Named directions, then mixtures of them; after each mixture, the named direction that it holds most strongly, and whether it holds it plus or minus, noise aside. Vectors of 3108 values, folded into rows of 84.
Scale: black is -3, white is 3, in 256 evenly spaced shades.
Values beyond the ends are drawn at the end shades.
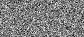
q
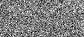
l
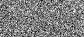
l, plus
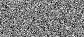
q, minus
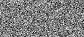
q, minus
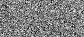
q, minus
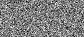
q, plus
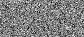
q, minus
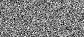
q, plus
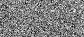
q, minus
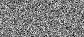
q, plus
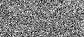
l, plus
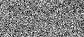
l, minus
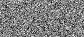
q, minus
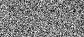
l, minus
